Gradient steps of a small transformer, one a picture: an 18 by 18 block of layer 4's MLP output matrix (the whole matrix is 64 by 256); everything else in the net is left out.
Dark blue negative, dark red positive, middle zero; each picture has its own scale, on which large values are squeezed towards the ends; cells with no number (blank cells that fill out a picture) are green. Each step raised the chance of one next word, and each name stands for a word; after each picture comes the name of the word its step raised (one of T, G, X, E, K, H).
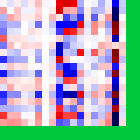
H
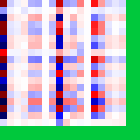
H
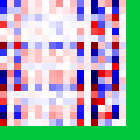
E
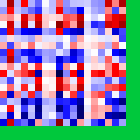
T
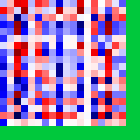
H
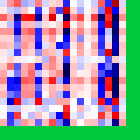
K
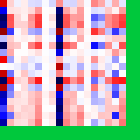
K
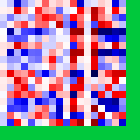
T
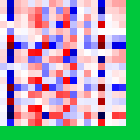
E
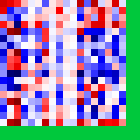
T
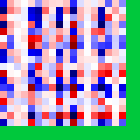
E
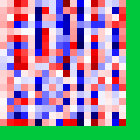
K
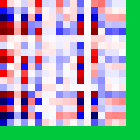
H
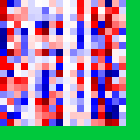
T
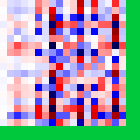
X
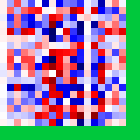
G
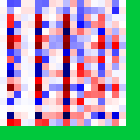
E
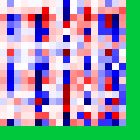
K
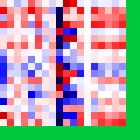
K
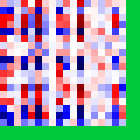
G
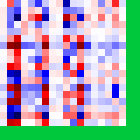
E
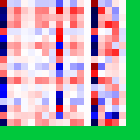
K
